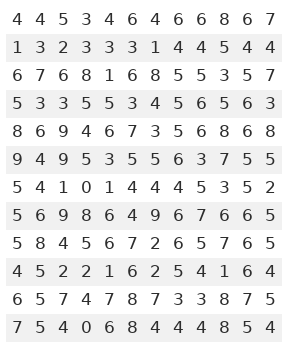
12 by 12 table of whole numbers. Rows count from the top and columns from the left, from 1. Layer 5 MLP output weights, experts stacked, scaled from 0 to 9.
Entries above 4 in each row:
7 1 10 7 10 9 3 11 10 4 9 6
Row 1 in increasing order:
3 4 4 4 4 5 6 6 6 6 7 8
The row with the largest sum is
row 8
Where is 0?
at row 7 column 4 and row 12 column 4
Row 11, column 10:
8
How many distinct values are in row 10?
5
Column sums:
65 60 61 47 49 67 53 59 58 69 67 59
